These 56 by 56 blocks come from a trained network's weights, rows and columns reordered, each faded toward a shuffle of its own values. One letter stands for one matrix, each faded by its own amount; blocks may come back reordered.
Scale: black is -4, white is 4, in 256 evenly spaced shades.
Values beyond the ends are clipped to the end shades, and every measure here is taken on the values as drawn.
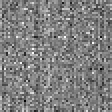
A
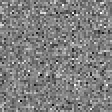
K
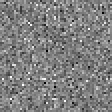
K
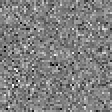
K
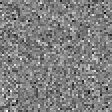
K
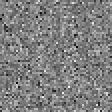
K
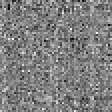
A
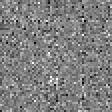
K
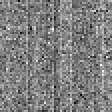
A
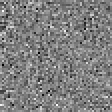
K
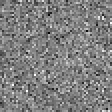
K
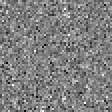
K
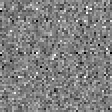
K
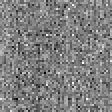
A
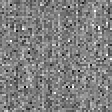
A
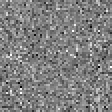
K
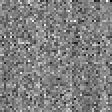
A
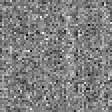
A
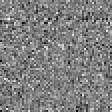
K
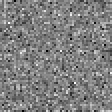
K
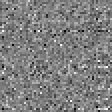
K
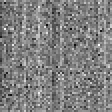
A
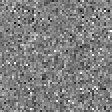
K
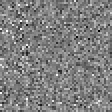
K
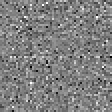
K
